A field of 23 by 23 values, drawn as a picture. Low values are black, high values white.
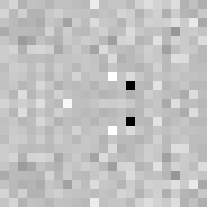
Most values sit high, with a long tail of low ones. The centre is the roughest part. The texture is fine-grained noise. It is mirror symmetric from top to bottom.
